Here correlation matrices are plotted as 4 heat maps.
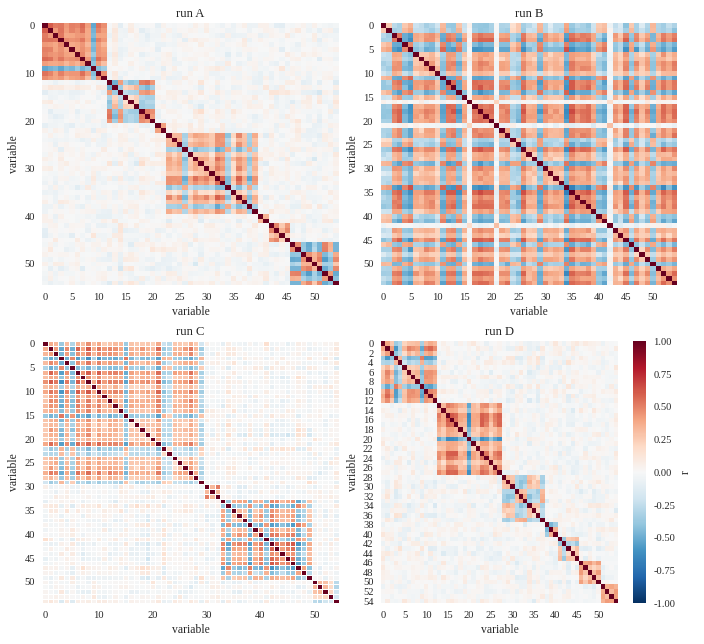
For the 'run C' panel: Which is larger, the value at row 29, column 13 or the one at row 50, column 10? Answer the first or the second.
the second
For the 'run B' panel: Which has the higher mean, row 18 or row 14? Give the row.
18
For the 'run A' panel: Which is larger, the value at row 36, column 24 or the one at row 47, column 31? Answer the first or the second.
the first
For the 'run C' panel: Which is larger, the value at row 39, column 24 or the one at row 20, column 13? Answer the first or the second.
the second
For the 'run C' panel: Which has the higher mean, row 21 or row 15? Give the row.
21
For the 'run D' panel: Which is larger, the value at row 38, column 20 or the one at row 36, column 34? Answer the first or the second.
the second
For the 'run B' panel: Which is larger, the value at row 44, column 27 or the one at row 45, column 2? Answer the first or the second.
the second
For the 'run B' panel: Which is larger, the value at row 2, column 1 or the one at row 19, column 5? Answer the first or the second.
the first
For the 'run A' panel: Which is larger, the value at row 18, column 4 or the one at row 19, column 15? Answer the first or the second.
the first
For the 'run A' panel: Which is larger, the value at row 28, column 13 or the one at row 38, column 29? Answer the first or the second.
the first
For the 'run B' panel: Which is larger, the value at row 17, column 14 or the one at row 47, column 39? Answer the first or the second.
the second
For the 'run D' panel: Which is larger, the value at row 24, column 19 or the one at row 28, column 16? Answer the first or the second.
the first
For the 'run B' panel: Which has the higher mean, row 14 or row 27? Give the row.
27
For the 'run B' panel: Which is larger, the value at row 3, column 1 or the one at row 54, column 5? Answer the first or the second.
the first
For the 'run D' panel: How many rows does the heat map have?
55
